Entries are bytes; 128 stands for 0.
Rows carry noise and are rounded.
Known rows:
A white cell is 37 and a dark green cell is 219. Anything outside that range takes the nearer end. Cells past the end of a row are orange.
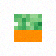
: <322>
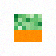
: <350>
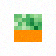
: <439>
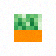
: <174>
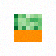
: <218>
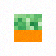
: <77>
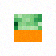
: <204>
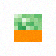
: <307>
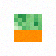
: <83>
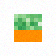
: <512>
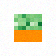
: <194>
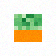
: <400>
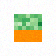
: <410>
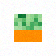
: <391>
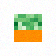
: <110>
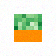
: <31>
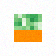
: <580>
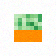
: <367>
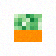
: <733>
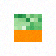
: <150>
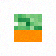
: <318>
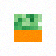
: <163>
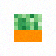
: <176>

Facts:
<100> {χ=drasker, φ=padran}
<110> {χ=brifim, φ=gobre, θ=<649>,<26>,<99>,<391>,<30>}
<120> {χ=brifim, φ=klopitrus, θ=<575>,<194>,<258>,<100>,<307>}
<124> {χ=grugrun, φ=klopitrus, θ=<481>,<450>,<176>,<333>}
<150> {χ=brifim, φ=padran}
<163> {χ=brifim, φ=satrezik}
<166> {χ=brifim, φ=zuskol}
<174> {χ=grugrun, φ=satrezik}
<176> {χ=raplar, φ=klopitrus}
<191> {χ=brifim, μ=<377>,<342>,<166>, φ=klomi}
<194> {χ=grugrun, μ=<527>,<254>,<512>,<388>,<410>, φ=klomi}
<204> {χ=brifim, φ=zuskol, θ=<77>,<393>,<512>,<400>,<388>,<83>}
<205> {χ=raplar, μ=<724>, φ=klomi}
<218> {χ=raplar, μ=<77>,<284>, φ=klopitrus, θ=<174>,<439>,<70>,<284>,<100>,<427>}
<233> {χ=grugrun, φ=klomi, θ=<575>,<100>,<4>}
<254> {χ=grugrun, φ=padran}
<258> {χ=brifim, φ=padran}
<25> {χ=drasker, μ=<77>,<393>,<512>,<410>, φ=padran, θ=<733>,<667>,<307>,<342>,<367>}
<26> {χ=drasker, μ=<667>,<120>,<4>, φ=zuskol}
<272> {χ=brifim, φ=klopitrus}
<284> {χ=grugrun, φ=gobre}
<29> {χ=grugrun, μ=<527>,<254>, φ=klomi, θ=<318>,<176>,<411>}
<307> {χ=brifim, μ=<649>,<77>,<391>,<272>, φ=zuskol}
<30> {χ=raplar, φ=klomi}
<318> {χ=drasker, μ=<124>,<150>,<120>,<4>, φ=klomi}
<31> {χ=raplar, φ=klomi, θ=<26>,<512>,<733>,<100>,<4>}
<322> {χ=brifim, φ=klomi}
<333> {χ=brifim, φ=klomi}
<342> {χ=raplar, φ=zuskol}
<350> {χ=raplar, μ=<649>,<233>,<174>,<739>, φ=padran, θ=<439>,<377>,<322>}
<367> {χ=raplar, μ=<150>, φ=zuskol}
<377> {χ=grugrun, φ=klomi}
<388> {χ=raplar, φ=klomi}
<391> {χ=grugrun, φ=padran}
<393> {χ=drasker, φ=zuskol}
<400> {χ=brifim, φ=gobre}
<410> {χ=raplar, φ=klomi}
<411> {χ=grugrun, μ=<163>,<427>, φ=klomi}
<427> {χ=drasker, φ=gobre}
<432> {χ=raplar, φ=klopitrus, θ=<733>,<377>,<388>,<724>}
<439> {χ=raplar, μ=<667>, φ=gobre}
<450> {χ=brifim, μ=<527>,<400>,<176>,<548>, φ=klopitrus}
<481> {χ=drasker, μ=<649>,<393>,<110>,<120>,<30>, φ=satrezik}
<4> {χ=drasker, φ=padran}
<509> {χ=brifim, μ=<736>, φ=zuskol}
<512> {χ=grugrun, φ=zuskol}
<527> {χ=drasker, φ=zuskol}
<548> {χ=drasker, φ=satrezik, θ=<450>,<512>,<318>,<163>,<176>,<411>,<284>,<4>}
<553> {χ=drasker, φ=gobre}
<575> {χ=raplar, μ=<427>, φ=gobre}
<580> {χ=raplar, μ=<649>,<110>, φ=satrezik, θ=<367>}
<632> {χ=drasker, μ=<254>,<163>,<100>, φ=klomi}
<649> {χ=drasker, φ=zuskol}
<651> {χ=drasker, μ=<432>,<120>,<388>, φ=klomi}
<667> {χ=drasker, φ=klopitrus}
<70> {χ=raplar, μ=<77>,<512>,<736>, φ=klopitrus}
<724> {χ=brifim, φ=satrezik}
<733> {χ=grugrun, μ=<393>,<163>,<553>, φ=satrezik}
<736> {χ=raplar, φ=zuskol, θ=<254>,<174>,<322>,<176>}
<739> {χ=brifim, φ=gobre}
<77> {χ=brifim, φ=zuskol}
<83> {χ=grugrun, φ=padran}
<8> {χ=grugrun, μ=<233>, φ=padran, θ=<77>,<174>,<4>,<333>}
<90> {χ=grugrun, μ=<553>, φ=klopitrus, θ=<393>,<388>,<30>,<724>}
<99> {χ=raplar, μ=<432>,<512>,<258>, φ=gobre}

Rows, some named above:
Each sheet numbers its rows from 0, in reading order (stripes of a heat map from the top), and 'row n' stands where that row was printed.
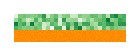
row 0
<649>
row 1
<191>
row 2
<307>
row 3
<400>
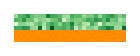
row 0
<411>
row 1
<100>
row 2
<432>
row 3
<411>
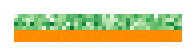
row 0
<649>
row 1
<342>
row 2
<31>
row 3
<509>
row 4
<90>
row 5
<26>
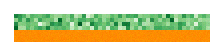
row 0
<124>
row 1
<284>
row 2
<377>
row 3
<739>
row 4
<120>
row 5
<427>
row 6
<272>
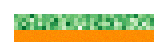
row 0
<450>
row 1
<233>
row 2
<553>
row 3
<29>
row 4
<25>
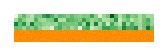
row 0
<649>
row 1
<150>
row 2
<739>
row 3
<575>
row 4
<70>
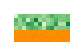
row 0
<99>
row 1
<194>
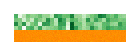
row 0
<166>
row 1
<724>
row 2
<736>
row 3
<254>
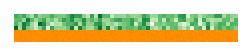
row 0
<233>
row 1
<90>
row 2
<8>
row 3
<218>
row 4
<481>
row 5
<667>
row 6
<191>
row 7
<258>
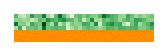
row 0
<527>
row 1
<548>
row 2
<99>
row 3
<4>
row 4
<322>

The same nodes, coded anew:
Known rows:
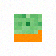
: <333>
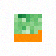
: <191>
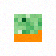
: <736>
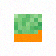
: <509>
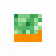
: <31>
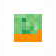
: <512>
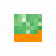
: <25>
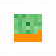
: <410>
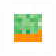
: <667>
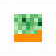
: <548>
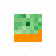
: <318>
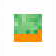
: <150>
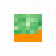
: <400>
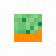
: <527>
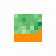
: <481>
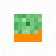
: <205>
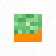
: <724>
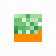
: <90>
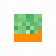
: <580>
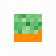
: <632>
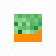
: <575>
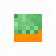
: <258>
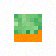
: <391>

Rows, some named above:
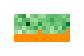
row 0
<29>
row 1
<481>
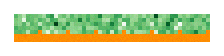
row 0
<25>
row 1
<29>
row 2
<174>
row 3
<31>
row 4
<218>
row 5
<233>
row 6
<649>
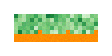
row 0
<100>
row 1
<191>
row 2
<176>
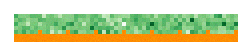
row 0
<110>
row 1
<450>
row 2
<99>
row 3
<432>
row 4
<481>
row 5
<509>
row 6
<736>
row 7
<411>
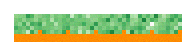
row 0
<733>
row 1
<83>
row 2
<450>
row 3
<649>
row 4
<120>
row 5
<4>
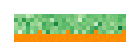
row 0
<124>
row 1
<194>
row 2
<350>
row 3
<439>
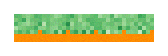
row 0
<284>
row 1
<254>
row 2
<258>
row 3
<70>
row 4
<580>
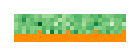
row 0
<163>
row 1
<204>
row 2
<427>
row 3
<110>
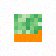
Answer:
<8>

